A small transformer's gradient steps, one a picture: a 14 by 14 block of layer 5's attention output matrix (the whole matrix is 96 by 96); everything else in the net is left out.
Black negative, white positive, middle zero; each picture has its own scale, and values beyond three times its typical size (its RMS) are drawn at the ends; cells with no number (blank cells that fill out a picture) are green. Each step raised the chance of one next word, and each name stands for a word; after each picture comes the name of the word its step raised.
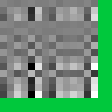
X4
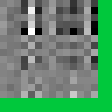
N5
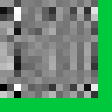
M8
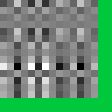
X4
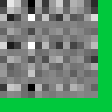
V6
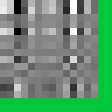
N5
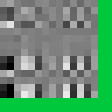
X4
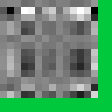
M8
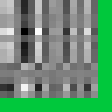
N5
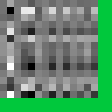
M8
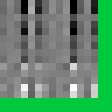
N5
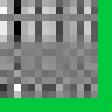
N5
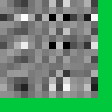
V6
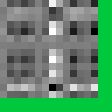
M8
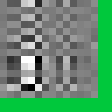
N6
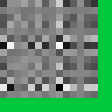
N6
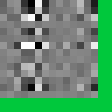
V6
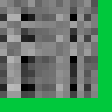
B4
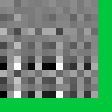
X4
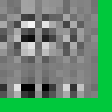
B4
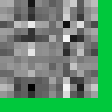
B4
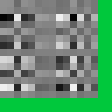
V6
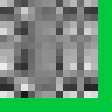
M8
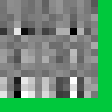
X4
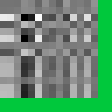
B4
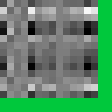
M8
